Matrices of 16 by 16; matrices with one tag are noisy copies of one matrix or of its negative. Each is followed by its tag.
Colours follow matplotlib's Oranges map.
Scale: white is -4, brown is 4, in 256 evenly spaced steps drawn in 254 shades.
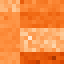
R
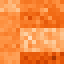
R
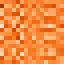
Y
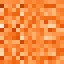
Y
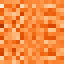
Y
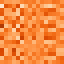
Y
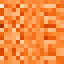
Y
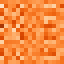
Y
